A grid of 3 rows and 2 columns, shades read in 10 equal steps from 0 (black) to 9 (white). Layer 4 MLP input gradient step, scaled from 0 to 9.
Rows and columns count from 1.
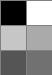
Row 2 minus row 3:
4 2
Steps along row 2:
down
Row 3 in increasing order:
3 4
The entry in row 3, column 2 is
4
